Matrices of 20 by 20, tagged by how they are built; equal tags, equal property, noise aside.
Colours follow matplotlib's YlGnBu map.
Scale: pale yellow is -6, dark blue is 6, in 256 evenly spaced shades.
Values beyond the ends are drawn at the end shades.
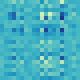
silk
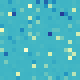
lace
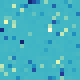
lace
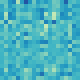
silk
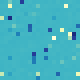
lace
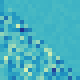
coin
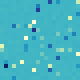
lace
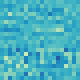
silk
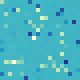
lace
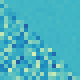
coin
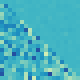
coin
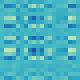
silk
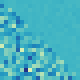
coin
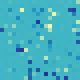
lace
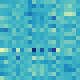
silk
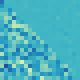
coin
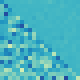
coin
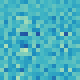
silk
